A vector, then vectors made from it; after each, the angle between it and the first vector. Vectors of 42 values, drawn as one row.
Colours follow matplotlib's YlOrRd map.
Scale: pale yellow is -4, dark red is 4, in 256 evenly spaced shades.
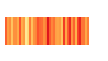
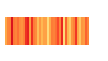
nearly opposite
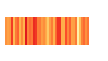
partly opposed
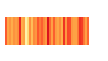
nearly parallel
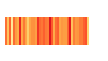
partly aligned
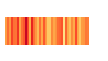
nearly opposite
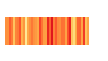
partly aligned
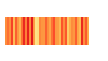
partly opposed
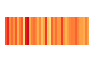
partly opposed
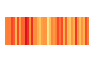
nearly opposite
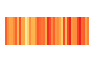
nearly parallel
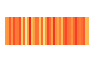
partly aligned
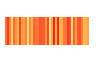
partly aligned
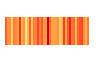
nearly parallel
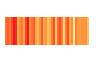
partly opposed
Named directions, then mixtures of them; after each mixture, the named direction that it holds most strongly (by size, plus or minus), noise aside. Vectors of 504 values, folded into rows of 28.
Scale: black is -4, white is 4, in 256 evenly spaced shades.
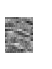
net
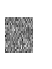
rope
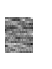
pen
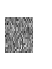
rope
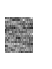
pen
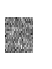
rope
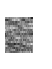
pen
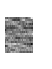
pen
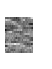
pen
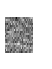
rope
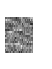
net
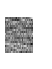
pen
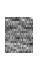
pen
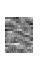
net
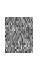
rope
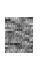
net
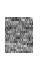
pen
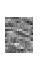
net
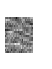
net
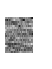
pen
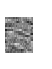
net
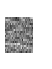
pen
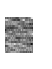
pen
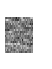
pen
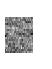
rope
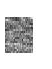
pen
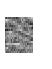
net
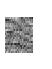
net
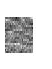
pen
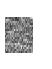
rope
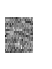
net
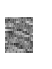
net
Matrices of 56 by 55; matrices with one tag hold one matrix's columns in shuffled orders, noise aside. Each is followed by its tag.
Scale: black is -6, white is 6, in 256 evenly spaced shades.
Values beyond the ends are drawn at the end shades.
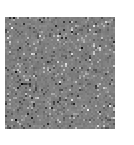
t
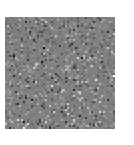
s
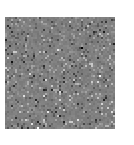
s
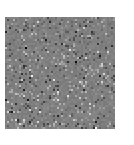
s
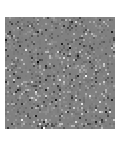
s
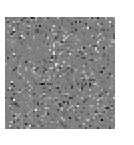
t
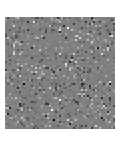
t
